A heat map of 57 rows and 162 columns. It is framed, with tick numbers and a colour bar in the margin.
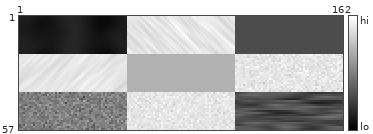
The table splits into 3 rows of 3 panels. Panel 1,1: very low, smooth, faint in contrast. Panel 1,2: very high, slanting down to the right, faint in contrast. Panel 1,3: low, flat. Panel 2,1: very high, slanting up to the right, faint in contrast. Panel 2,2: high, flat. Panel 2,3: very high, fine-grained, faint in contrast. Panel 3,1: middling, fine-grained. Panel 3,2: very high, fine-grained, faint in contrast. Panel 3,3: low, streaked across.
